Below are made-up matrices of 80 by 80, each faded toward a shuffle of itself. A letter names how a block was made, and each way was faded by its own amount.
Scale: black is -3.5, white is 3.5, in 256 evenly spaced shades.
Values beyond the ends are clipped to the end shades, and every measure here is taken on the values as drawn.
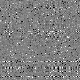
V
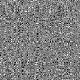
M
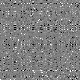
V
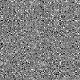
M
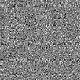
M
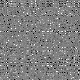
V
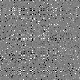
V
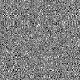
M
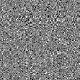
M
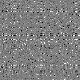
V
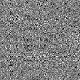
M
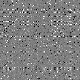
V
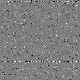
V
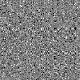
M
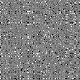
V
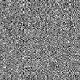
M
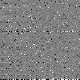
V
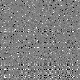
V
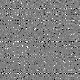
V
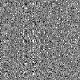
M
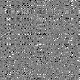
V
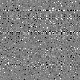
V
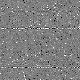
V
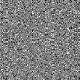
M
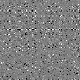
V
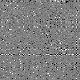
V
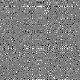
V
